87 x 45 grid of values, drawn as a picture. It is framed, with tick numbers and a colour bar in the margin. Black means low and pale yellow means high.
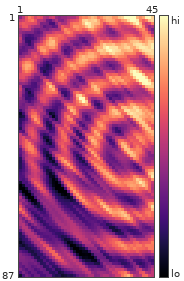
Concentric rings centre on the middle right. The field climbs toward the top right. The ninth with the highest average is the top right.
